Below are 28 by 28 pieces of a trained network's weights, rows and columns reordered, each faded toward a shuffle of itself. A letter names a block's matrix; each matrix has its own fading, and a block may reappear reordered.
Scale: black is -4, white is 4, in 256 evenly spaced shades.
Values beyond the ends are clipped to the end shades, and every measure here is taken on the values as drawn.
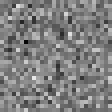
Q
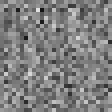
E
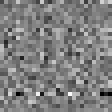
E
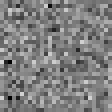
Q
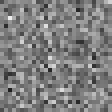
Q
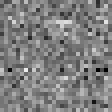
Q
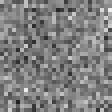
Q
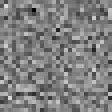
E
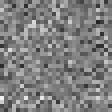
Q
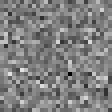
Q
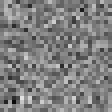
E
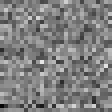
E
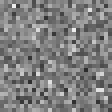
Q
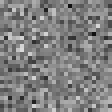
E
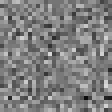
E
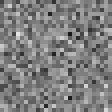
Q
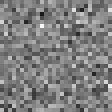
E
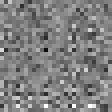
E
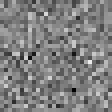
Q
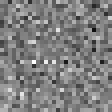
Q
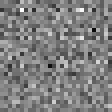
E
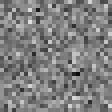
Q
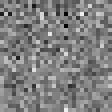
Q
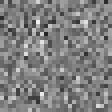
Q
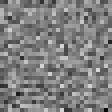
E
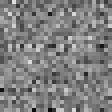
E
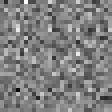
E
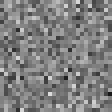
Q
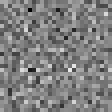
Q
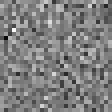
Q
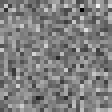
Q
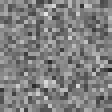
Q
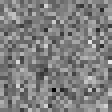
Q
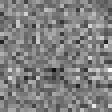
E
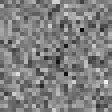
Q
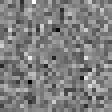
Q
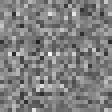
E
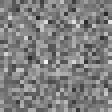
E
